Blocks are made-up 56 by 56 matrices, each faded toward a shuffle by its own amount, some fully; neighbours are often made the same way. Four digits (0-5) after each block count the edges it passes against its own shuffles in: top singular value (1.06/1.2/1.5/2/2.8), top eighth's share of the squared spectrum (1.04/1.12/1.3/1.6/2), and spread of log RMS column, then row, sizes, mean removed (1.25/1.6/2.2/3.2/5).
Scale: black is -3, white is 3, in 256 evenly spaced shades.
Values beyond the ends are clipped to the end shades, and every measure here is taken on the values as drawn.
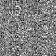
3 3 1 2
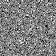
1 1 0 0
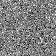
0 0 0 0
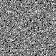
1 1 0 0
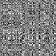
4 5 3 3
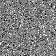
1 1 0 0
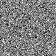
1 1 0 0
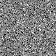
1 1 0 0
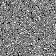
0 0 0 0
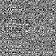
4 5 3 3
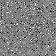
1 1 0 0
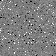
2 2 0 0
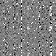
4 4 3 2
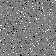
0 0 0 0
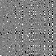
4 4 3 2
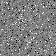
0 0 0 0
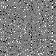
3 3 2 0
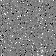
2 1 0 0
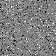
2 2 0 0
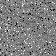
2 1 0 0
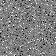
1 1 0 0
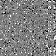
4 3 2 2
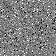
0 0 0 0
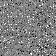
0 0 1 0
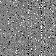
2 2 2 0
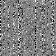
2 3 3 0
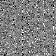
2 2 2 0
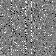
2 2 2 0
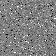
0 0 0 0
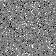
0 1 0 0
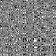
4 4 2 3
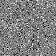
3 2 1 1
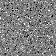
2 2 0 1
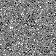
1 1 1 1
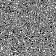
1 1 0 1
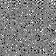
3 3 1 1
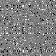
4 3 1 2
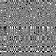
5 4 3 3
